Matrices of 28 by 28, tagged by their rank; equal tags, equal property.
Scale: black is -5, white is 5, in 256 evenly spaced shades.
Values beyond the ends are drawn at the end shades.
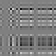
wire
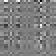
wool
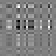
wire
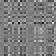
wool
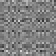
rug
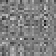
rug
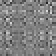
rug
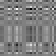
wire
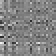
rug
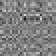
rug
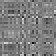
rug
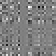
wool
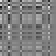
wire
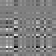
wire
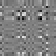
wool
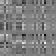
wool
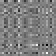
wool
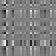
wire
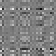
wool
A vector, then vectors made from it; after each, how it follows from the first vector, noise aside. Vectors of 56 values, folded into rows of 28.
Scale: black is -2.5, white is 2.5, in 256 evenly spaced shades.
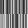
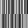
wrapped around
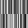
wrapped around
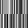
wrapped around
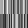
negated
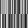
wrapped around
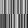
negated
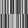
wrapped around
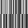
wrapped around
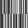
wrapped around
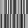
wrapped around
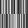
wrapped around
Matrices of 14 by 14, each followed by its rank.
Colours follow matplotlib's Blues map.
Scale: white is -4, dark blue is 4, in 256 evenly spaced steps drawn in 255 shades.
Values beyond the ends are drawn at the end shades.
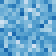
full rank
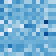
three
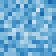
full rank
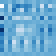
two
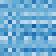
two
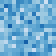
full rank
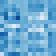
three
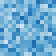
full rank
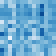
three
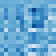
three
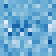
three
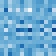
two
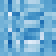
two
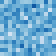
full rank
